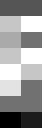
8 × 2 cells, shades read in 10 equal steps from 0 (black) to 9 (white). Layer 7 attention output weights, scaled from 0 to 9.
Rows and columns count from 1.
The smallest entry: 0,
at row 8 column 1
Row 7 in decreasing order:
4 4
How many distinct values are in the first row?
1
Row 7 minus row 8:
4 3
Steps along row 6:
down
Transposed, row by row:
3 7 6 7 9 8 4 0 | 3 9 4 9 7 4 4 1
